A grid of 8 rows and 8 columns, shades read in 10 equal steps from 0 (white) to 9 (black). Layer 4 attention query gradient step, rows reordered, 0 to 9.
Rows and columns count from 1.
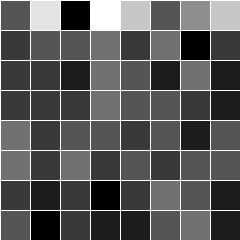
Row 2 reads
7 6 6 5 7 5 9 7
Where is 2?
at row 1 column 5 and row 1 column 8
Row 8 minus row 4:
-1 2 0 3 2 0 -2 0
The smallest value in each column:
5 1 5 0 2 5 4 2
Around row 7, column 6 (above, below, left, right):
7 6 7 6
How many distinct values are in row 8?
5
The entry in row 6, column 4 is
7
